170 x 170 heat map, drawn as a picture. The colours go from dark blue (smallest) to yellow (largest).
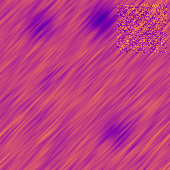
Odd rows or columns: none. Mirror symmetry: none. Dips: three. Roughest part: top right. Odd patch: rougher, in the top right.
